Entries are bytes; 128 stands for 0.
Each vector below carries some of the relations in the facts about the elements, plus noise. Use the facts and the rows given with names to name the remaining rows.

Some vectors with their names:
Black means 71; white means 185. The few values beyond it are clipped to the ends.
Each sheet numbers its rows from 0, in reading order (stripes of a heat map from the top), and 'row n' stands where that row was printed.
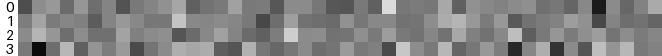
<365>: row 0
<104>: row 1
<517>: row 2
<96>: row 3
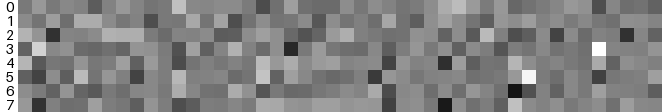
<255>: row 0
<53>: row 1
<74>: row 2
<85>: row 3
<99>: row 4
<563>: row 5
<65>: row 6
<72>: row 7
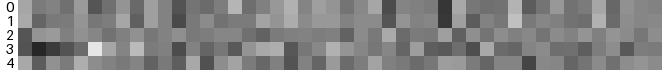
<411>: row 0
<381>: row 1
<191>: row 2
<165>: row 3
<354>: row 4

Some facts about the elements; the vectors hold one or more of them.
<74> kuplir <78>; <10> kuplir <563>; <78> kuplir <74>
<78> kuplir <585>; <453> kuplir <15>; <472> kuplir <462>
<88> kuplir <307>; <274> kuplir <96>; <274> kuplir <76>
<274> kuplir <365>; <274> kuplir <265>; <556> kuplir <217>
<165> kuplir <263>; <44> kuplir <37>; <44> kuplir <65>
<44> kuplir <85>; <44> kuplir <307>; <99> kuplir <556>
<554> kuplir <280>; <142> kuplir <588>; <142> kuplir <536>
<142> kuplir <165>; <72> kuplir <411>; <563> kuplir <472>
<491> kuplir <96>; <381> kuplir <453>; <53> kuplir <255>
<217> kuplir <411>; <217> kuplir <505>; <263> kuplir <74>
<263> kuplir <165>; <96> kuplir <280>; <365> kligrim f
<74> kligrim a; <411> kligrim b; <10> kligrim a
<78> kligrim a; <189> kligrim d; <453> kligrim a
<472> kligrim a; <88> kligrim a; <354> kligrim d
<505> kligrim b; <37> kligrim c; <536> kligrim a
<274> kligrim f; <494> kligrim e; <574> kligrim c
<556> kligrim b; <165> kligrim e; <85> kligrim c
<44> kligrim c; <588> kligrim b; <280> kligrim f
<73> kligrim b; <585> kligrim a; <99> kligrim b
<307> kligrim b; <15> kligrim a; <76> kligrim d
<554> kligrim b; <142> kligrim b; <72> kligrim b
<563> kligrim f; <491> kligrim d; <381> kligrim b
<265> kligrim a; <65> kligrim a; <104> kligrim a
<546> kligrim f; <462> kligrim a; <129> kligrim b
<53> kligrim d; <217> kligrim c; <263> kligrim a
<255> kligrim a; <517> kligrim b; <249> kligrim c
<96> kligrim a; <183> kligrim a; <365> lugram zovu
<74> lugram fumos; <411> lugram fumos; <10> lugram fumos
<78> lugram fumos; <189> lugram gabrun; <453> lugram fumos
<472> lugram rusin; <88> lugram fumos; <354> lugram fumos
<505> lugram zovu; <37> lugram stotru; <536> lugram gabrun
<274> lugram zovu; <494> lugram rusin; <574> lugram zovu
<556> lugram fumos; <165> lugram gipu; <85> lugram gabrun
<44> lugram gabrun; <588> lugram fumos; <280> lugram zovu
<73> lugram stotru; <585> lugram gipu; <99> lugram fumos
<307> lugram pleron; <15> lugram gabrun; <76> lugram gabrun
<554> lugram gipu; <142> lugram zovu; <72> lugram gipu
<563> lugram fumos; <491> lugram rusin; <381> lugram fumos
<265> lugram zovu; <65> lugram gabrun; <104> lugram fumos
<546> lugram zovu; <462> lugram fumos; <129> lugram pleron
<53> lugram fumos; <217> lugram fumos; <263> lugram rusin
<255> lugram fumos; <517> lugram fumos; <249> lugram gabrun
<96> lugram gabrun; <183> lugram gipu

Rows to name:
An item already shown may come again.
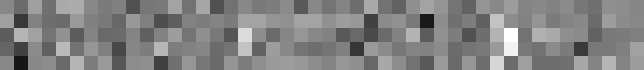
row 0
<53>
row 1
<72>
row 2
<217>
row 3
<563>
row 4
<554>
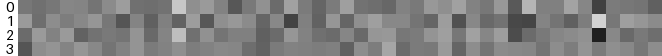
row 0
<453>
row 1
<76>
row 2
<265>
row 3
<191>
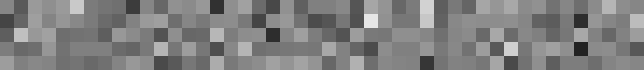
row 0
<491>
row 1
<280>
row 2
<574>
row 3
<472>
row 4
<505>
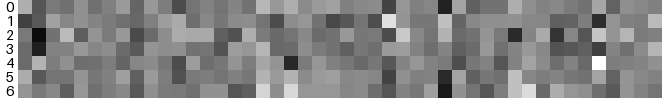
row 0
<99>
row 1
<280>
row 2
<96>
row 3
<274>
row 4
<44>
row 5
<99>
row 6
<556>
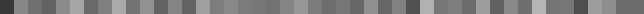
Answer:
<494>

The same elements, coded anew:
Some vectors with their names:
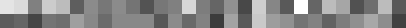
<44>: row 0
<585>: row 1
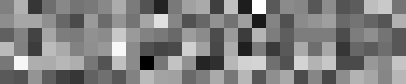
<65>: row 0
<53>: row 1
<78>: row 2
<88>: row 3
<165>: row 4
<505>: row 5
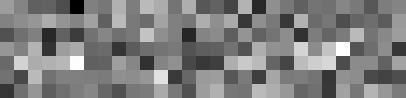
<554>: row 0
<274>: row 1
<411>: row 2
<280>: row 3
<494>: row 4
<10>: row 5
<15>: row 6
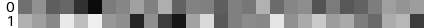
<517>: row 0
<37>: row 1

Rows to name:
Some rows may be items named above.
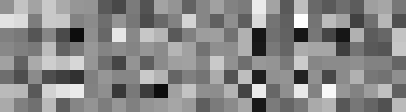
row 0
<249>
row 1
<44>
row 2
<381>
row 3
<491>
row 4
<574>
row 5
<556>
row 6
<85>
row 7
<491>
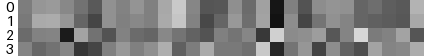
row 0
<53>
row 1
<53>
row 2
<265>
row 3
<73>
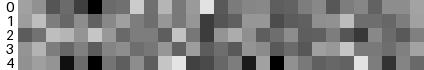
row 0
<142>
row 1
<354>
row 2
<563>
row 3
<354>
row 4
<72>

